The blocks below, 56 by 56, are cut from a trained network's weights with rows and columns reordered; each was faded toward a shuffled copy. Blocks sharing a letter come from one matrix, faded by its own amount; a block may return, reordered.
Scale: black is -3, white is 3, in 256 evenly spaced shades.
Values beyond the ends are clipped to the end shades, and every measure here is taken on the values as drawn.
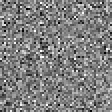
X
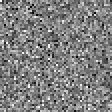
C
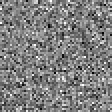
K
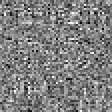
X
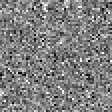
C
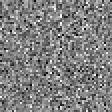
C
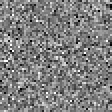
C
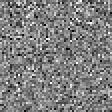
K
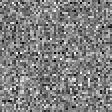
X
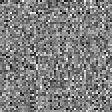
X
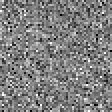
K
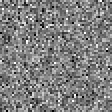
C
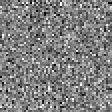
C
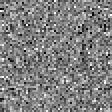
K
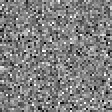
C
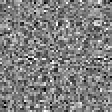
X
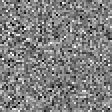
K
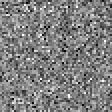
C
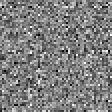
X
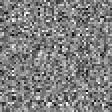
X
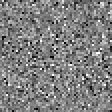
K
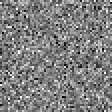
C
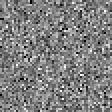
C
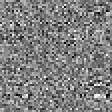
X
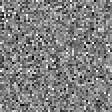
K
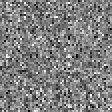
K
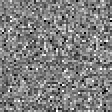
C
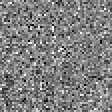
C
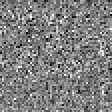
C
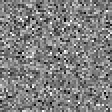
C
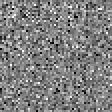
K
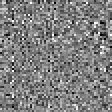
X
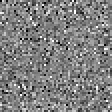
K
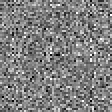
X
